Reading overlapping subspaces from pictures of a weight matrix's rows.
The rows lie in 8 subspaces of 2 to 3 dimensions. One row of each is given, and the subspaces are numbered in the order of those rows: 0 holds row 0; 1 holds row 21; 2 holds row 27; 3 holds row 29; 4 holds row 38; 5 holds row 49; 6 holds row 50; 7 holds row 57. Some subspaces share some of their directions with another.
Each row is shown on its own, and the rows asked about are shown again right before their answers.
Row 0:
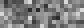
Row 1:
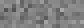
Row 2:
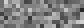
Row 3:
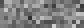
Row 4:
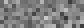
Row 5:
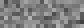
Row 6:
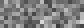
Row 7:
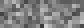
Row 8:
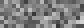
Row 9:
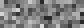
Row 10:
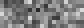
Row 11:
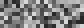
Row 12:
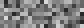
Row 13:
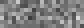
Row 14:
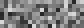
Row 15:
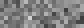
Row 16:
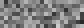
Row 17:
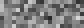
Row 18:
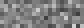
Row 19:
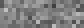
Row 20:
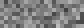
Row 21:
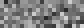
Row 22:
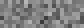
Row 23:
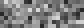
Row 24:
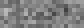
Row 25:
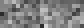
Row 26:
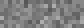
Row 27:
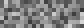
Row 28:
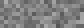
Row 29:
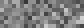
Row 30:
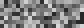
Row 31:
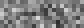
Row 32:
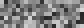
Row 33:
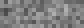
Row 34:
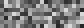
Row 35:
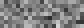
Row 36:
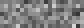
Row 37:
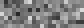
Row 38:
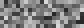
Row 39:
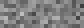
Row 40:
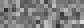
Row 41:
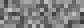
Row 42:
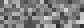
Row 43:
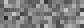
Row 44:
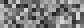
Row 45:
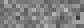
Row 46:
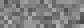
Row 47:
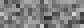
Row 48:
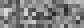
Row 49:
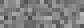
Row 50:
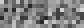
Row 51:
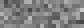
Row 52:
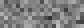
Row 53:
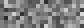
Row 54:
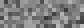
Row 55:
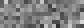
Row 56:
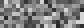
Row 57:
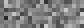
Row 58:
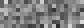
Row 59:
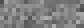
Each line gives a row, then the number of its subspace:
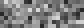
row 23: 0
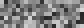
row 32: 6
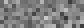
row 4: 1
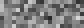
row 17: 3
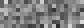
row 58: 4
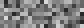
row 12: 7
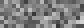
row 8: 7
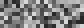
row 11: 3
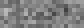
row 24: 4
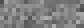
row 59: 6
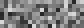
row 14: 2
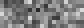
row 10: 0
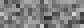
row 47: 3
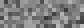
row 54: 1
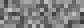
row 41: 2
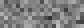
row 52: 2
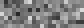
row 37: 0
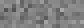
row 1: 6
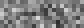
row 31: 3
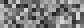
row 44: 5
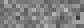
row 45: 5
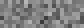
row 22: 6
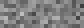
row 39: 7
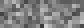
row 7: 3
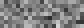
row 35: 2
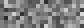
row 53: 7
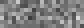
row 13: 5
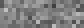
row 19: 6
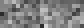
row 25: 3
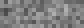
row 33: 4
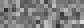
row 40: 6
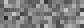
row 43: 7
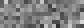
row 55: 4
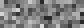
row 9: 3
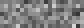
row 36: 1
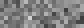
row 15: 3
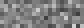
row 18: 1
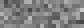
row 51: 0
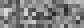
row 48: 4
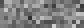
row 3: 6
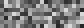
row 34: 7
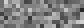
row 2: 0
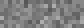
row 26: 6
